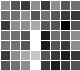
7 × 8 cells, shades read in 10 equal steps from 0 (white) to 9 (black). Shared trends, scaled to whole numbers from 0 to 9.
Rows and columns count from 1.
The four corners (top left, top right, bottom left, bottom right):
4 5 6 6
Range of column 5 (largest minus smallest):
3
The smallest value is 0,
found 3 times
